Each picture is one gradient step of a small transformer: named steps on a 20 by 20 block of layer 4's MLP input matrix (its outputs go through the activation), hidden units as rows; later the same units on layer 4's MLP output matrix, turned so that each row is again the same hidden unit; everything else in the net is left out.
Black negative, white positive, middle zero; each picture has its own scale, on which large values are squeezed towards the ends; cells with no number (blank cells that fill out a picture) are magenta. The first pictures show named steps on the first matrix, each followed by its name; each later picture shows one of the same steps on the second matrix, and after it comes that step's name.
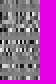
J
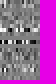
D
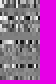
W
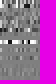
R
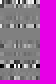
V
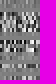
J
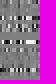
D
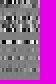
R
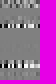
V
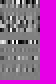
R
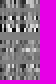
W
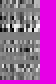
W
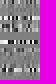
D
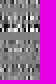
W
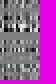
W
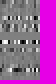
D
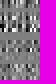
W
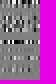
R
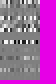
R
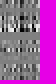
W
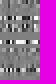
D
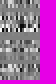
W
